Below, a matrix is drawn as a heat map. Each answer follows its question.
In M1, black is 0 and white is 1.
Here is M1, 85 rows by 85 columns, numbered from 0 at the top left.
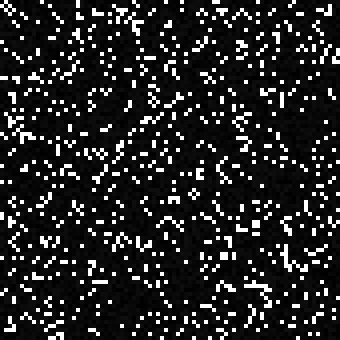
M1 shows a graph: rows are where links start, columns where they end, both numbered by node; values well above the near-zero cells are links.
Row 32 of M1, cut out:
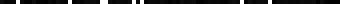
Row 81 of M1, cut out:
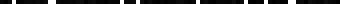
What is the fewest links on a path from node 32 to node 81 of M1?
3
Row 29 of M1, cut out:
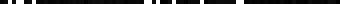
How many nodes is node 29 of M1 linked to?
11
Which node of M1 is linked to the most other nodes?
node 3
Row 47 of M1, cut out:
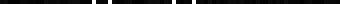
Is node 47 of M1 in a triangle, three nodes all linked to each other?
no
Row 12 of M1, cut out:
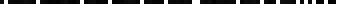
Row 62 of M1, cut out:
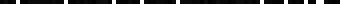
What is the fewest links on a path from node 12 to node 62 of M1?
2
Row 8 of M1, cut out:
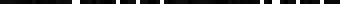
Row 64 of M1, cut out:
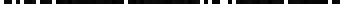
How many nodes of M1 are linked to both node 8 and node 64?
0
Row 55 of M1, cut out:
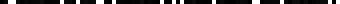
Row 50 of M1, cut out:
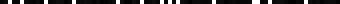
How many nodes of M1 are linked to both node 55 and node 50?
5
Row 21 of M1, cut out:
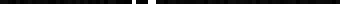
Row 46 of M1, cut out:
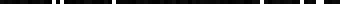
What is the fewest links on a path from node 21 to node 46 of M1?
4
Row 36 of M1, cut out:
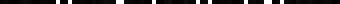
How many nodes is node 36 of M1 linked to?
11
